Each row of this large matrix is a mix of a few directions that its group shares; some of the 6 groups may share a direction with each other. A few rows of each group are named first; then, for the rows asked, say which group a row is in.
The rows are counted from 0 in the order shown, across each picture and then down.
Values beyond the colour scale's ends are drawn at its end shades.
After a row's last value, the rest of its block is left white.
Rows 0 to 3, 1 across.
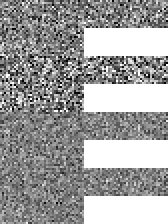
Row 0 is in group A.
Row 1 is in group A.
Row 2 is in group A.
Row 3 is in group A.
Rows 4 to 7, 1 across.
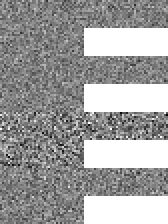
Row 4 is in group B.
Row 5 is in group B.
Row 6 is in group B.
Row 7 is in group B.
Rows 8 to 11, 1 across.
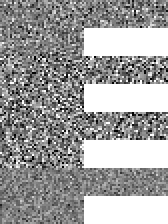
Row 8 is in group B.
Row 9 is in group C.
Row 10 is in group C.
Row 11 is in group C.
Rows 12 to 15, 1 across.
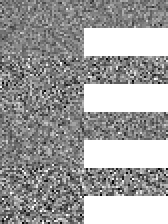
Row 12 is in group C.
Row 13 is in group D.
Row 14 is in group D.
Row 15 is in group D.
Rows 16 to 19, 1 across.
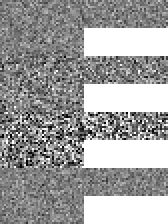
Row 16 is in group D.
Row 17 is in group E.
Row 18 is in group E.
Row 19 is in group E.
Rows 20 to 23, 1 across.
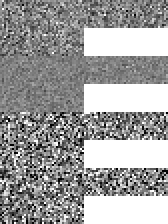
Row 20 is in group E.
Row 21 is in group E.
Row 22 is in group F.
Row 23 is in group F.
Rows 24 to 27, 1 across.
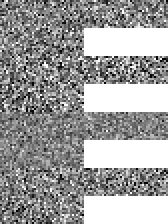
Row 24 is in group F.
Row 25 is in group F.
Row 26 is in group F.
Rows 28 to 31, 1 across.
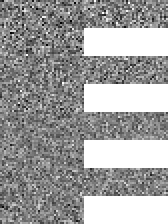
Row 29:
B
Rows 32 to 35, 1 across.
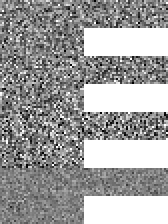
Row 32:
A
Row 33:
C
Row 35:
A
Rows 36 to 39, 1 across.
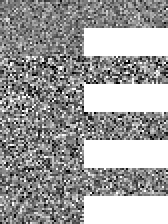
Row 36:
A
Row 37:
D
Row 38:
A
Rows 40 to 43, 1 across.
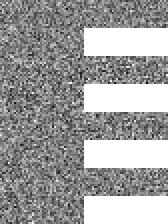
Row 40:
C
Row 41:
E
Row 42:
C
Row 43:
C
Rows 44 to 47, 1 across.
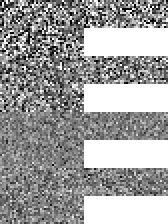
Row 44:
E
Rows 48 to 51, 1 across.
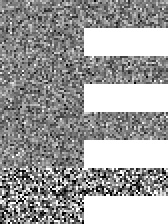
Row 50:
F
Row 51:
A
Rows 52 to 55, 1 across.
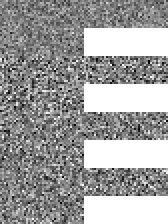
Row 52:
D
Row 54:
A
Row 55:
F
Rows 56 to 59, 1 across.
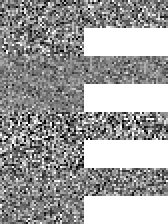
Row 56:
D
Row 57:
D
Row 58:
B
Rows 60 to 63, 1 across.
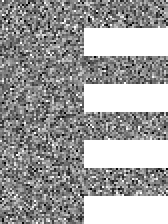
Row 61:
E
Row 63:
D
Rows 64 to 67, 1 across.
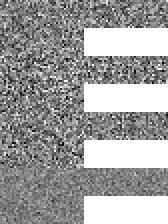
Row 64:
F
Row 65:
E
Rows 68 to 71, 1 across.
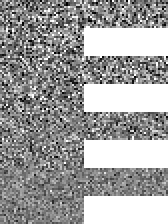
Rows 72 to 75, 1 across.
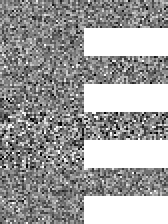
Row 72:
A
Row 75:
A
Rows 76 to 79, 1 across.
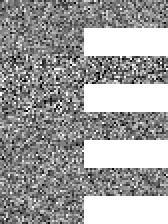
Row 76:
A
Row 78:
F
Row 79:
D
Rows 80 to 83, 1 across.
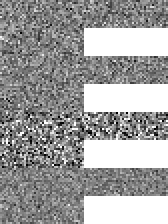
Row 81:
B
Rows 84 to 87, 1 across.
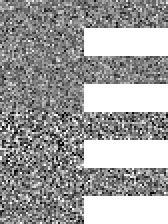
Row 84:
D
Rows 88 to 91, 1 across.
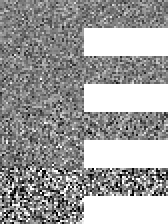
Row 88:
B
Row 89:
C
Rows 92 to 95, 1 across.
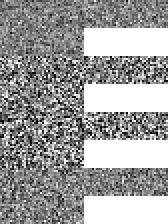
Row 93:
C
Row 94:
F
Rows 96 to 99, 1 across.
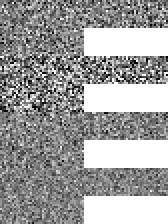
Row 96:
B
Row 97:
E
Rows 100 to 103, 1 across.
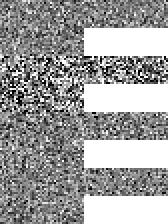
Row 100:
F
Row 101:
A
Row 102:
F
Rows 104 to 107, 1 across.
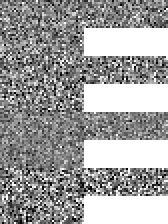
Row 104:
A
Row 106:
E
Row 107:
E
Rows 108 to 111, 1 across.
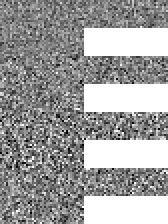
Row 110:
C
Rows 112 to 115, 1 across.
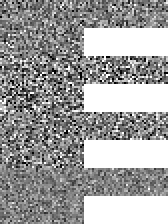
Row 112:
B
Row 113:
E
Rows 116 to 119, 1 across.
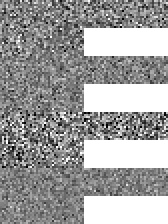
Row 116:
A
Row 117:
A
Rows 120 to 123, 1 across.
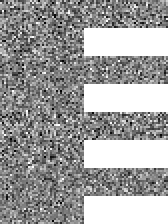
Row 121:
F
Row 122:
C
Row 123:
A
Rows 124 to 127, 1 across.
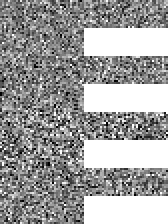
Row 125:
C
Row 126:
D
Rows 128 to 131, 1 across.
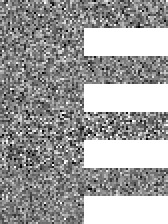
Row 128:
F
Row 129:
D
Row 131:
D
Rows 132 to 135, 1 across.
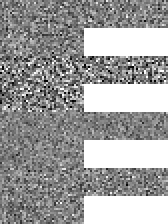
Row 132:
E
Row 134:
F
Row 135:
E
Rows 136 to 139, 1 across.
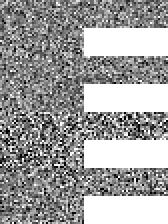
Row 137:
A
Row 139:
B
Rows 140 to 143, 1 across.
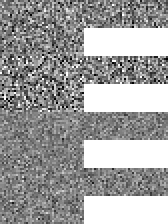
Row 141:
B
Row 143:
A
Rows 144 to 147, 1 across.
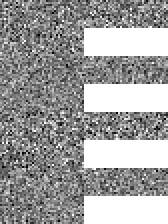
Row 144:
A
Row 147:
F
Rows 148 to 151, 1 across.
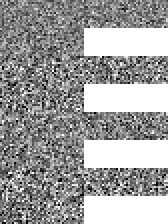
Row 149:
C
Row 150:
E
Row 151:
F
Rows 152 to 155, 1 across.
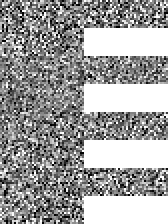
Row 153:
E
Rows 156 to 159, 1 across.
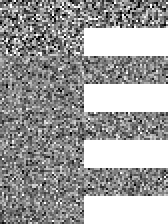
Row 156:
C
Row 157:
D
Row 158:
A
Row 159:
A
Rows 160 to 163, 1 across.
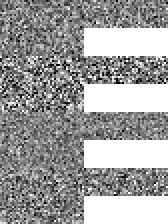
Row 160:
A
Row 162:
A
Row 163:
E
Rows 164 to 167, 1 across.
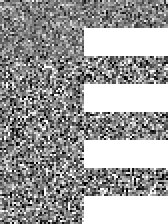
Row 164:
D
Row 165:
A
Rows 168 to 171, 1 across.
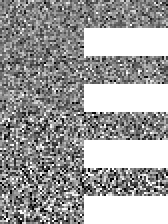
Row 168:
F
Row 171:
D
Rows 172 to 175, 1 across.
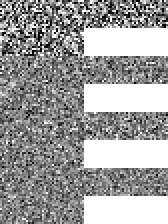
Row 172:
C
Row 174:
D
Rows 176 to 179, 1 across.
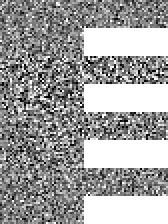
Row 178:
E
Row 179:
B
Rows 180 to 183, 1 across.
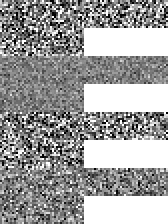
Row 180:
E
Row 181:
A
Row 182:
D
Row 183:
D
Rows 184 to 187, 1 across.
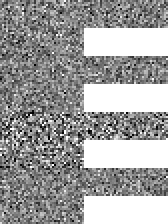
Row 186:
F
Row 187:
A
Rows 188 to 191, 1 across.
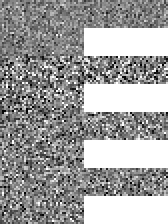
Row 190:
F
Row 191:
A
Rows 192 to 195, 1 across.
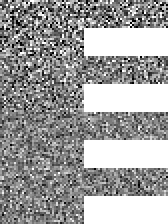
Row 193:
B
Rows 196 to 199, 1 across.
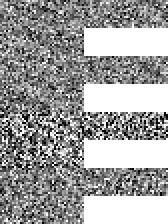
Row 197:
D
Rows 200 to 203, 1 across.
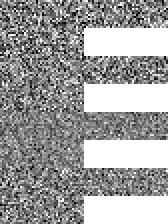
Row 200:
A
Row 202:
C
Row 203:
B
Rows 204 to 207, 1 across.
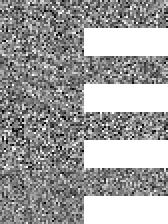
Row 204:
E
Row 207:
D
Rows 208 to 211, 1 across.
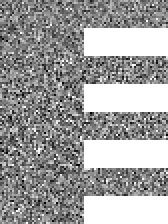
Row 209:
B
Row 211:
F
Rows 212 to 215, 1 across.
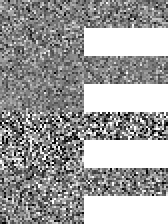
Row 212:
D
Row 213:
F
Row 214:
D
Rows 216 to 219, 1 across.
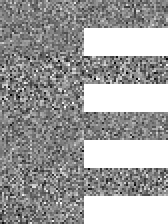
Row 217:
A
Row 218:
F
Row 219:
A
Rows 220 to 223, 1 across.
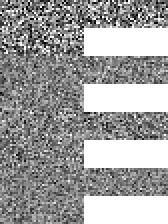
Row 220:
D
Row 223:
E
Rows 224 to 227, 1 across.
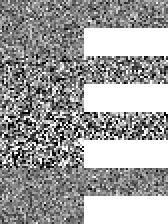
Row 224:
D
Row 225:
A
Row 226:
F
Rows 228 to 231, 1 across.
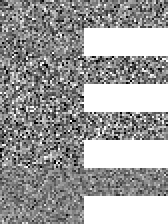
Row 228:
E
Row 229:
F
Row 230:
C
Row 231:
D
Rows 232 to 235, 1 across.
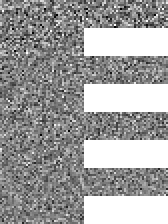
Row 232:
E
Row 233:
B
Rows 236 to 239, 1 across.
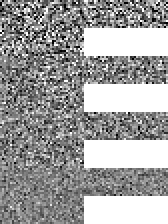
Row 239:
A
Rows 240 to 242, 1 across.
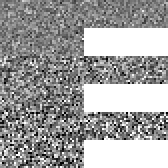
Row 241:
F
